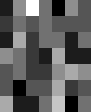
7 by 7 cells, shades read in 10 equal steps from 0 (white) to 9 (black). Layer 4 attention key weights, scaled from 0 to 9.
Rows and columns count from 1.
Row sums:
36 41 41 43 36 43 40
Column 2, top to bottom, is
4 5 3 5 5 9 8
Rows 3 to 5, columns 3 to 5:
7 5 5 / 7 8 3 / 7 7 4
